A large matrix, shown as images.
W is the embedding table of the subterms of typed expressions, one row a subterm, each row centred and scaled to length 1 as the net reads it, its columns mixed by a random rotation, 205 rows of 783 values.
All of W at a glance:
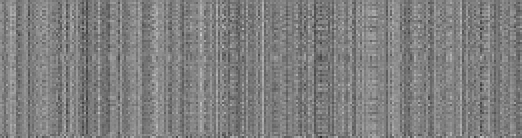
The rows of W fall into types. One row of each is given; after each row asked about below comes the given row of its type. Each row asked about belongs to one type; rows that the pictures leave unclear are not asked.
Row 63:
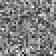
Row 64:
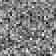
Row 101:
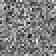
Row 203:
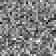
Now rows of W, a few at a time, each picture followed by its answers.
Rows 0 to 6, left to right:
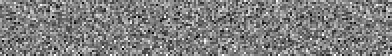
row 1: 63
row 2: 203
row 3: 101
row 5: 64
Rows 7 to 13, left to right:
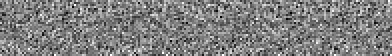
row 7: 63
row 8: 101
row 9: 63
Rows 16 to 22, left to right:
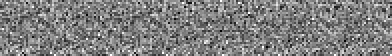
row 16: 63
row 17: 64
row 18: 63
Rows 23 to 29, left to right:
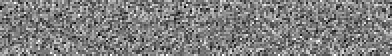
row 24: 63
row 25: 101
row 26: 101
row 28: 203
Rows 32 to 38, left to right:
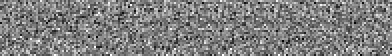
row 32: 203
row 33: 63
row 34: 101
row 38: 63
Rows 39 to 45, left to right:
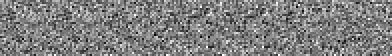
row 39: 101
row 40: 101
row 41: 63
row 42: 63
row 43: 63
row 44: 101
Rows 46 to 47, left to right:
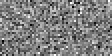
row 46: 101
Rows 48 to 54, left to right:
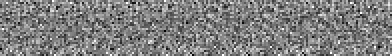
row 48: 63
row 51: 63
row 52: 63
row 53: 63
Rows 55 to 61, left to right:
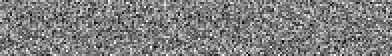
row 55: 64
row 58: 64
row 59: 63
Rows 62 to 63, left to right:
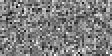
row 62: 101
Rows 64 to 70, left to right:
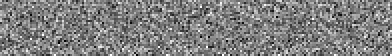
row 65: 64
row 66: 63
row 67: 63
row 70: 63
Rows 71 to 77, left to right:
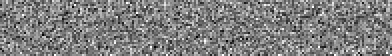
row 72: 101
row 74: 101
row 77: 63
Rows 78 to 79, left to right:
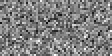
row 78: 203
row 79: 63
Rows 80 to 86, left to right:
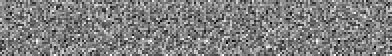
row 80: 101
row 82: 203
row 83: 203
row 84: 64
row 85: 101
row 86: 101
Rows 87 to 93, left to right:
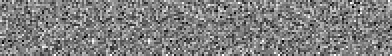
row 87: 64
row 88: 101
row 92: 101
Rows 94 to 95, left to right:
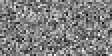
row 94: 101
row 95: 64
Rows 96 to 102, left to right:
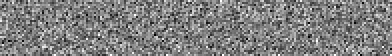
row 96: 64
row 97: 64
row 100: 101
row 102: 63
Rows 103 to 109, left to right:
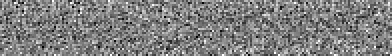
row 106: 64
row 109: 63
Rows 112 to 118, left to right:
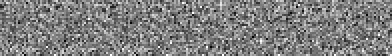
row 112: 63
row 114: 63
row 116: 101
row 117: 101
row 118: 64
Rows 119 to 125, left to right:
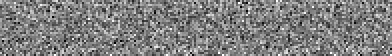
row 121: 64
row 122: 63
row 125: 63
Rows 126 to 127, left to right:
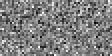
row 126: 63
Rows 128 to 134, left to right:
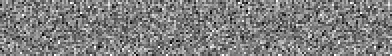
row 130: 63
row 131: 64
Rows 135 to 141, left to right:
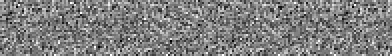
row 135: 101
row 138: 101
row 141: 101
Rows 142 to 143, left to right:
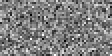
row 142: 64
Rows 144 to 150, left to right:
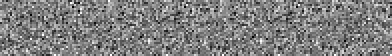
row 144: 64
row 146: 101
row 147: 101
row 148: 101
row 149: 101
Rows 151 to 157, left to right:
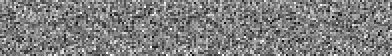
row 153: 63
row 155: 203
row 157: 63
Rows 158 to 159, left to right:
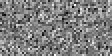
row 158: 63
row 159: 101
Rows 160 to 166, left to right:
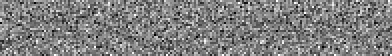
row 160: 64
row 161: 63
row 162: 63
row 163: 101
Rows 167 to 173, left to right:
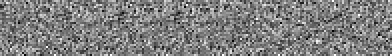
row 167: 63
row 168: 101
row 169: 101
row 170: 101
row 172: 203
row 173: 63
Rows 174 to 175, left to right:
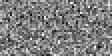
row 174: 64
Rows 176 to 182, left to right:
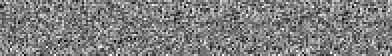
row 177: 64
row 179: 101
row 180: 101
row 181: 63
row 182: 101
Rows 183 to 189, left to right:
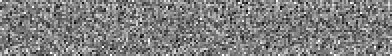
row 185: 101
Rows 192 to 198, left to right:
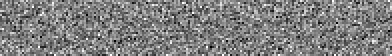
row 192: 63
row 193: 64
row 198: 203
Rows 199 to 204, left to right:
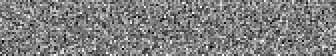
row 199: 101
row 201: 203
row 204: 64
